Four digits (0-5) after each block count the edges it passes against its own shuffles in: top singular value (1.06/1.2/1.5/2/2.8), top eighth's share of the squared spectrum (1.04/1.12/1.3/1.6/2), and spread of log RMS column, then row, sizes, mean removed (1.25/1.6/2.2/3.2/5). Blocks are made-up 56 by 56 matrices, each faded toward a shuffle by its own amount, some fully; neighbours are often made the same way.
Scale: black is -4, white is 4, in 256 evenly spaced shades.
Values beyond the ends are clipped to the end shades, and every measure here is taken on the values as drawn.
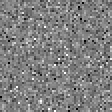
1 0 0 0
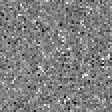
2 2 0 0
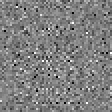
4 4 2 2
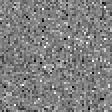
2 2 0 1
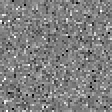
0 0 0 0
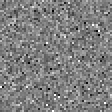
0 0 0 0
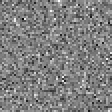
0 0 0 0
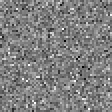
0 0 0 0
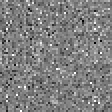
3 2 1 0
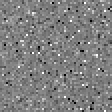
0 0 0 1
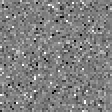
0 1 0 0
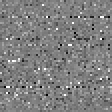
2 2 0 2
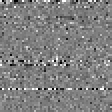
3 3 0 3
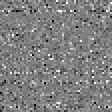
2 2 0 1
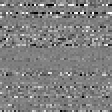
3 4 0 4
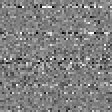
2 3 0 3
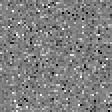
1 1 0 0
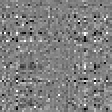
4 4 3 3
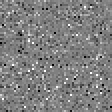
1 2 0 1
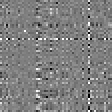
4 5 3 3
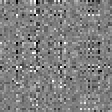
4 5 3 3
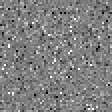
1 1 0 1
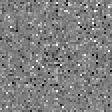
2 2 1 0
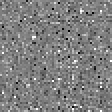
3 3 1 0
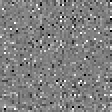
3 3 2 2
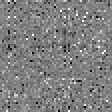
3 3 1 1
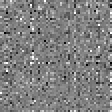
4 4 2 2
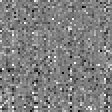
4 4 2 2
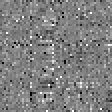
3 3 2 1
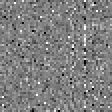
3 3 1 0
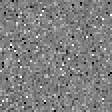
1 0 0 0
